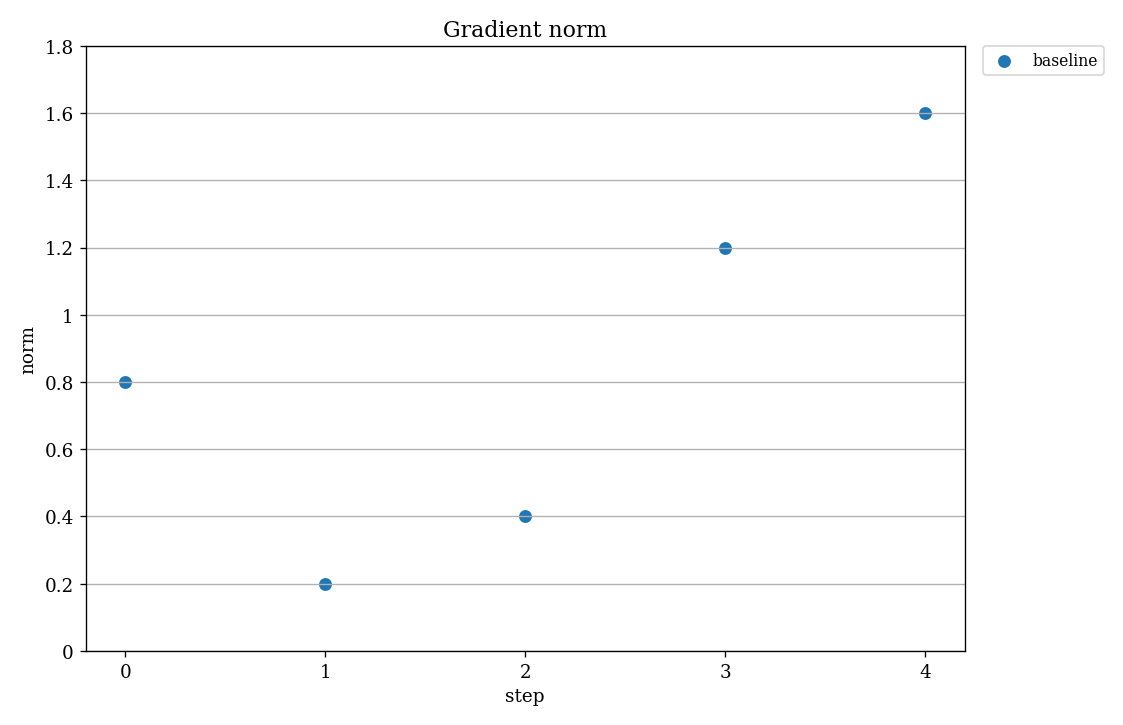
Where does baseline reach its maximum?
4
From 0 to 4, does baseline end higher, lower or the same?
higher
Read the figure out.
Title: Gradient norm
x-axis: step, ticks 0 1 2 3 4
y-axis: norm, ticks 0 0.2 0.4 0.6 0.8 1 1.2 1.4 1.6 1.8
Legend: baseline
Values:
baseline: 0.8 0.2 0.4 1.2 1.6
